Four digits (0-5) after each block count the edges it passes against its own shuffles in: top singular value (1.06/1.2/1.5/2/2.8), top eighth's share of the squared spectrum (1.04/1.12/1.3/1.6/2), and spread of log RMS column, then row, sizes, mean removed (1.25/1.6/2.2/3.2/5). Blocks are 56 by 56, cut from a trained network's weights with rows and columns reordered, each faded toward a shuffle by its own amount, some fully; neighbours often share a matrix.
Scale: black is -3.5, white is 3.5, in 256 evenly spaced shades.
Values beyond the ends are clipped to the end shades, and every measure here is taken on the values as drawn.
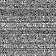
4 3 2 1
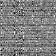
3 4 3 0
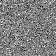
0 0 0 0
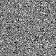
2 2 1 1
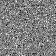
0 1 0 0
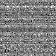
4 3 2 1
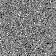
0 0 0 0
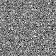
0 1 0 0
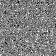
1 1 0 0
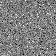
0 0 0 0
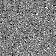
0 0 0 0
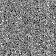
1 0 0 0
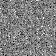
0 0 0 0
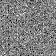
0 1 0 0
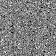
0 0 0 0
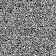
0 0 0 0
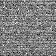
3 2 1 0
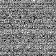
3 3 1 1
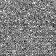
1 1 0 0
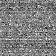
3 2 1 1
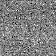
1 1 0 0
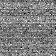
3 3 1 1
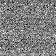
1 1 0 0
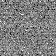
1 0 0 0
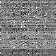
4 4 3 0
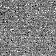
1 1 0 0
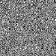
2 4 2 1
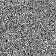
1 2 0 0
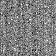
2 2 0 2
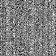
3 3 0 2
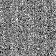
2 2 0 1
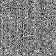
2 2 0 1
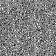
1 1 0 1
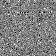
1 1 0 0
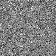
2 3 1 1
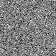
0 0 0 0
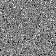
1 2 0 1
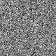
2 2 0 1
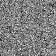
1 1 0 0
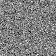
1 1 0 0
